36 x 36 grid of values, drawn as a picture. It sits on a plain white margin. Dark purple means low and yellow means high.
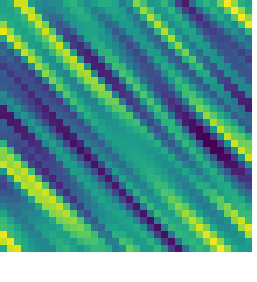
The ninth with the lowest average is the middle left. Overall the values sit about 50% of the way up the scale. No single row or column stands out from its neighbours. The grain runs diagonally down to the right.
